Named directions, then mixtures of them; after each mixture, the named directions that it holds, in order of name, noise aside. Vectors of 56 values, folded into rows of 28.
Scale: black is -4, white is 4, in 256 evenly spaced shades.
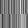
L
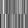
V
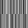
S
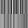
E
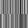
L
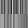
E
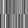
V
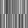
V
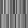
E, S, V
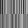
L, S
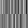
S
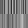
E, L, S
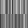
E, V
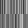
L, S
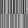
E, L, S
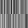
E, L, V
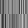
E, L, V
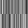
L, S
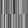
E, L, V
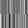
L, S, V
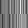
L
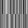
S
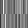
L, S, V
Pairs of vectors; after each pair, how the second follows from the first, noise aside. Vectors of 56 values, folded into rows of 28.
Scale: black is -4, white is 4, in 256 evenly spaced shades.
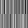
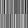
copied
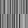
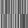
negated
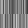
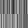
wrapped around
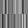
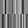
copied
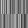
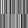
copied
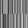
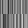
copied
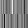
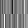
negated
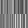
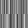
shuffled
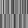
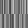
negated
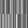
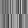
shuffled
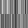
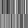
negated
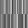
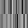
negated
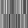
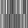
copied
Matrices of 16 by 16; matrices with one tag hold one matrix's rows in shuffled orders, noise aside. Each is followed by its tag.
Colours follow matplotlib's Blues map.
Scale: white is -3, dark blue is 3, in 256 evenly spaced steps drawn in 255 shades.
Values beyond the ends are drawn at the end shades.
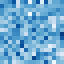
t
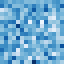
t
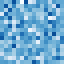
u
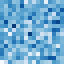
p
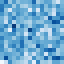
p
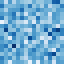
p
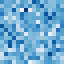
u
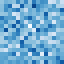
t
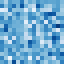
p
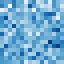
p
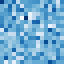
u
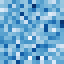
t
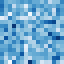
p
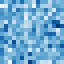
p
